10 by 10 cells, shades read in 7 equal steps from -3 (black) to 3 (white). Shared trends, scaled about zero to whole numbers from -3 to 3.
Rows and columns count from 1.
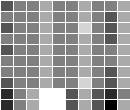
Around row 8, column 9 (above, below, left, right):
-1 -2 0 1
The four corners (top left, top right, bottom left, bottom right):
-1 1 -2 1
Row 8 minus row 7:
-1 0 0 0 0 0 1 0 0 0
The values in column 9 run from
-3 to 0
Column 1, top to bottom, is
-1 0 -1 0 -1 0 0 -1 -2 -2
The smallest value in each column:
-2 0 0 1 0 -1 1 -1 -3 0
